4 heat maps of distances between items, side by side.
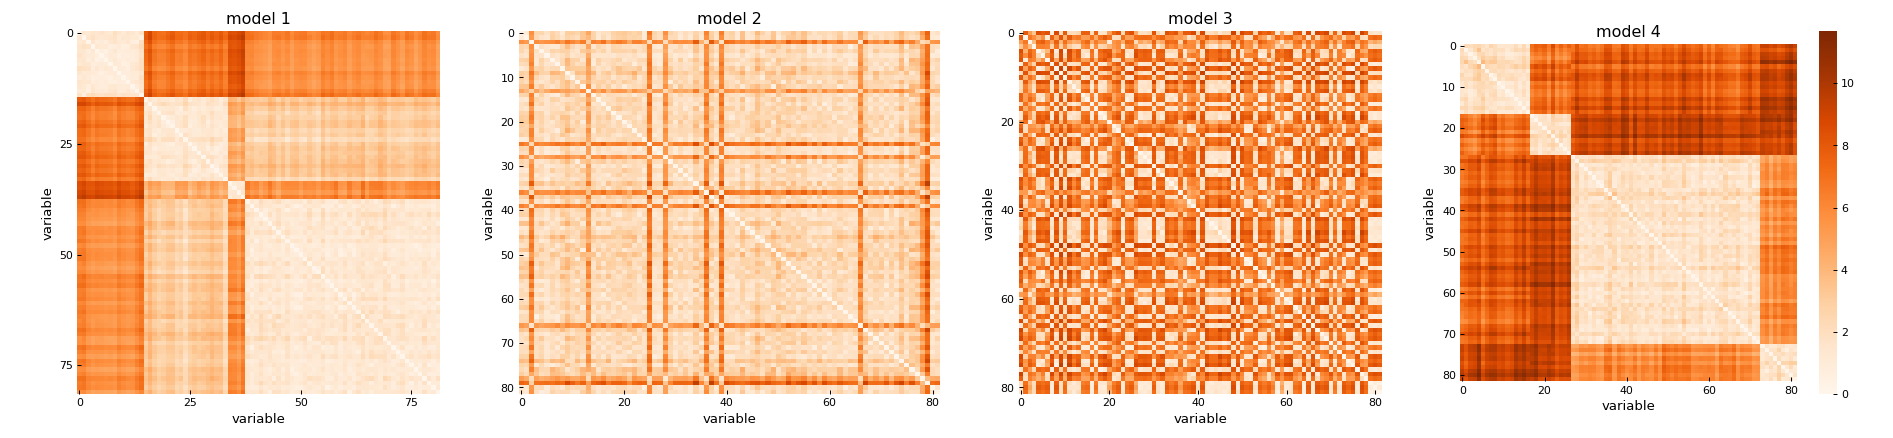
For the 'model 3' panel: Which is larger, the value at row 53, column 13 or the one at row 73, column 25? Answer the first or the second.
the second
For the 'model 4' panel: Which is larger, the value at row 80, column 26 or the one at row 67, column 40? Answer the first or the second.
the first
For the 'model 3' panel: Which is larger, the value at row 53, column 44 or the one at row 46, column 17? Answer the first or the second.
the second
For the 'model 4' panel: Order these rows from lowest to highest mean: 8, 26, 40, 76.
40, 76, 8, 26
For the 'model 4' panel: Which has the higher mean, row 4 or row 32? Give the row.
4
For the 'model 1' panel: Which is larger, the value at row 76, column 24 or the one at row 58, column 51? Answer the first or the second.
the first
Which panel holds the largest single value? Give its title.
model 4
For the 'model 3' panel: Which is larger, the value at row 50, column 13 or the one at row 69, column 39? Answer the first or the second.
the first
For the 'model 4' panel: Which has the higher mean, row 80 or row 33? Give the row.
80
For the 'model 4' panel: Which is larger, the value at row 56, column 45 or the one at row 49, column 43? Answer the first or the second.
the second
